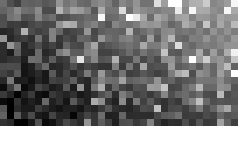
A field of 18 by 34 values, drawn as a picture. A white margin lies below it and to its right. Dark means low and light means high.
Grain: fine. Ninth with the lowest average: bottom left. Slope: up to the top right. Odd rows or columns: none. Ninth with the highest average: top right. Mirror symmetry: none.
